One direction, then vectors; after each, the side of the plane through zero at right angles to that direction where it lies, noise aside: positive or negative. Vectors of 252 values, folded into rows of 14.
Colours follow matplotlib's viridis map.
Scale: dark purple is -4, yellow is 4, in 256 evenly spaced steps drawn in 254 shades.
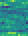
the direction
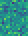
positive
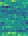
positive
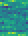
positive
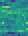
negative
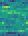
negative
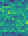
negative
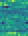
positive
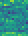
positive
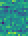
positive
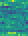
positive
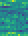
positive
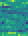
positive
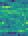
negative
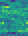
negative
